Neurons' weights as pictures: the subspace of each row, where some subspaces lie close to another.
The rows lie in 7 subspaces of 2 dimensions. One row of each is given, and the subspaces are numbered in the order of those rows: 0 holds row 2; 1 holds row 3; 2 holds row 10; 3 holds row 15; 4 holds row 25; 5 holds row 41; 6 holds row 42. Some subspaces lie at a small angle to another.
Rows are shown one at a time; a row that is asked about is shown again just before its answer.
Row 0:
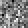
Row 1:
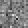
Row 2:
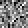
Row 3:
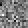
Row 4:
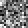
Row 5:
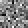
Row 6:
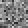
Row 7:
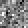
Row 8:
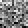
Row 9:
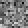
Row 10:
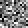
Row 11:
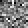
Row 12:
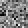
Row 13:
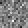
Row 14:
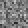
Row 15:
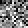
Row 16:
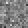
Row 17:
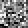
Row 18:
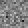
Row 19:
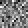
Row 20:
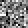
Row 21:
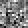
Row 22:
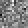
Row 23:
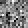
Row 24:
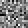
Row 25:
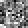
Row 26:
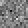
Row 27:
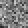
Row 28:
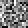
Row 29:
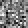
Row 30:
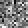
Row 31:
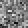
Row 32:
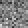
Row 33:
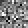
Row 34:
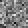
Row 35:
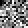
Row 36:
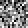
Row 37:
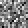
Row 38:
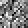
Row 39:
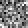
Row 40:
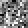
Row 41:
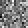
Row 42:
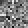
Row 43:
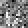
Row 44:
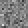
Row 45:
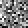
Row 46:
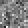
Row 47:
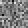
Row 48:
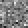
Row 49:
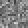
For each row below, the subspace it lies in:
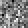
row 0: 5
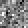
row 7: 2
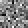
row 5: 6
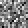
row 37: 0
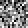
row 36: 0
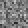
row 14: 4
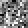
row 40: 5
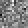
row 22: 5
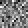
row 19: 0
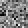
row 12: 6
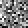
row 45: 2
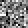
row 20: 6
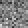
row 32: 1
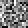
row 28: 5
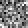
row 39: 0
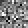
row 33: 6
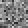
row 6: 1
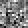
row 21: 4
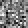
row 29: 1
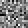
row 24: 6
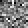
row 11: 6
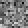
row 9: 1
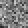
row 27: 2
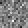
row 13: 0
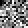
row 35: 3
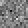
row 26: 3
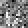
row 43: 5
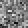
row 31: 2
